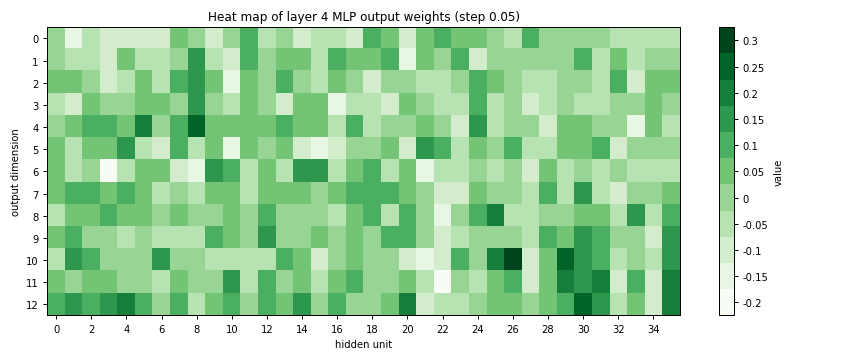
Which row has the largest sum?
12
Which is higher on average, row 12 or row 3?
row 12
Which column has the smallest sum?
22
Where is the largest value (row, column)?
10 26
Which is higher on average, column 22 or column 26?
column 26
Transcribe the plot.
Title: Heat map of layer 4 MLP output weights (step 0.05)
x-axis: hidden unit, ticks 0 2 4 6 8 10 12 14 16 18 20 22 24 26 28 30 32 34
y-axis: output dimension, ticks 0 1 2 3 4 5 6 7 8 9 10 11 12 (0 at the top)
Colour bar: value, ticks -0.2 -0.15 -0.1 -0.05 0 0.05 0.1 0.15 0.2 0.25 0.3
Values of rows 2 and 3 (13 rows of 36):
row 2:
0.05 0.05 0 -0.1 -0.05 0.05 -0.05 0.1 0.15 0.05 -0.15 0.05 0 0.1 0 -0.05 0.05 0 -0.1 0 0 -0.05 -0.05 0 0.1 0.05 0 -0.05 -0.05 0 0 -0.05 0.1 -0.1 0.05 0.05
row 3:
-0.05 -0.1 0.05 0 0 0.05 0.05 0 0.15 0 -0.05 0.05 0 -0.1 0.05 0.05 -0.15 -0.05 -0.05 -0.1 0.05 0 -0.05 -0.05 0.1 -0.05 0 -0.1 -0.05 0 -0.05 -0.05 0 0 0.05 0
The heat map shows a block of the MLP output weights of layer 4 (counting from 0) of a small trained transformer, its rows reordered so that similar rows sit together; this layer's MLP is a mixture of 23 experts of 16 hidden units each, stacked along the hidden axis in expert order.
